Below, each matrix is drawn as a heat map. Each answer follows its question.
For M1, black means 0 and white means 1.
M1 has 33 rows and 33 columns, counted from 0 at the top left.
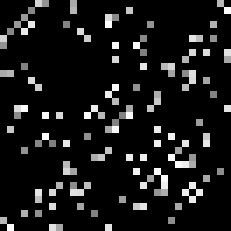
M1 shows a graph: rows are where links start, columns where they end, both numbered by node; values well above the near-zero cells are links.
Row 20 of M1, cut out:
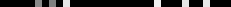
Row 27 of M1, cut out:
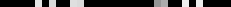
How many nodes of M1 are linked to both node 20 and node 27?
4
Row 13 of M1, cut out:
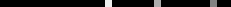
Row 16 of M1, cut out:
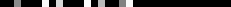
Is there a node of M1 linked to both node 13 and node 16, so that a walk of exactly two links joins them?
no
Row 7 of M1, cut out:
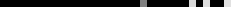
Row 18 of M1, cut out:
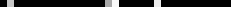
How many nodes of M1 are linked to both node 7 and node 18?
0
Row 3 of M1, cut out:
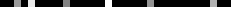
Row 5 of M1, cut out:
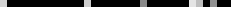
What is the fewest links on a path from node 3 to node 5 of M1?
2
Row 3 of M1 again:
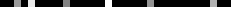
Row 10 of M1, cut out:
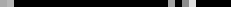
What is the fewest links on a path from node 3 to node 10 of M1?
3
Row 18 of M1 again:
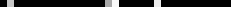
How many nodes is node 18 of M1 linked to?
4
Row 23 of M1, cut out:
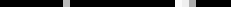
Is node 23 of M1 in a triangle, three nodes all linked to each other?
yes
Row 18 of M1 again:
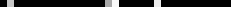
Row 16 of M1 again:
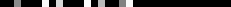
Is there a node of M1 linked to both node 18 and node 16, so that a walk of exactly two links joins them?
no
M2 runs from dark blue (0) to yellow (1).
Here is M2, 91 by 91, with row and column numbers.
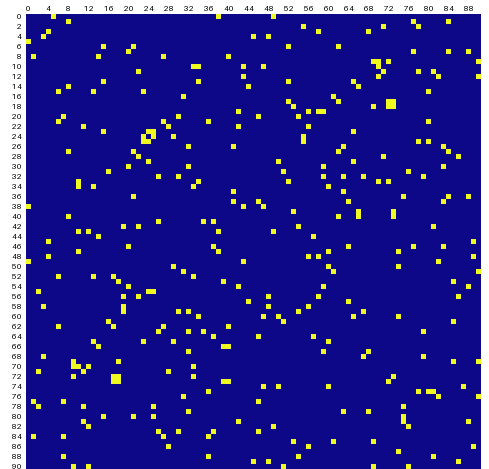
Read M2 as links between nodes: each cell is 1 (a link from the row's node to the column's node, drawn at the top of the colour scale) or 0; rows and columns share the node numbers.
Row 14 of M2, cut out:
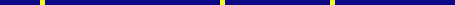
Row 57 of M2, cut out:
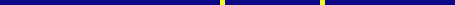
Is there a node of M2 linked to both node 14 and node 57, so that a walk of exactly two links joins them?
yes
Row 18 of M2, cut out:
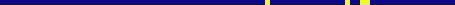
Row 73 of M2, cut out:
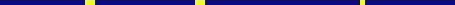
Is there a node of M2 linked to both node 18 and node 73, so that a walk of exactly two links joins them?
yes
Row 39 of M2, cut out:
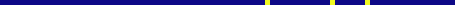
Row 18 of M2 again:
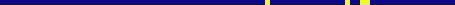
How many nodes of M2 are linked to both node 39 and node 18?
2
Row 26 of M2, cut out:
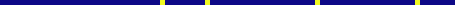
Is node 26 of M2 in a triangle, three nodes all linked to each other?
yes
